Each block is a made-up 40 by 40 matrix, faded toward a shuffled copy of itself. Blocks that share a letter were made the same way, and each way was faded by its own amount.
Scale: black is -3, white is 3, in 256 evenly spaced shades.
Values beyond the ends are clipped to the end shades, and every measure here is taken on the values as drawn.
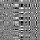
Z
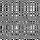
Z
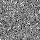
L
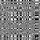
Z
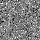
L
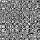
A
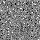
L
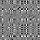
Z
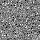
L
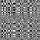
Z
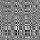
Z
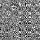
A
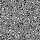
L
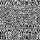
A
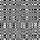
Z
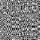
A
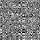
A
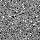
L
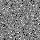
L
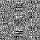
A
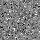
L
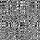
A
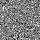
L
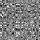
A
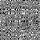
A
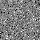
L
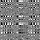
Z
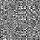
A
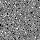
L
